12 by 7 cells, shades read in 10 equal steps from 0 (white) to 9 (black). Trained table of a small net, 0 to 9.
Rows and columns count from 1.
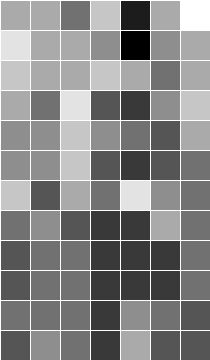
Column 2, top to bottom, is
3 3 3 5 4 4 6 4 5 5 5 4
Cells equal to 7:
12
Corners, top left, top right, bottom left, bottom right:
3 0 6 6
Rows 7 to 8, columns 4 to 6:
5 1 4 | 7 7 3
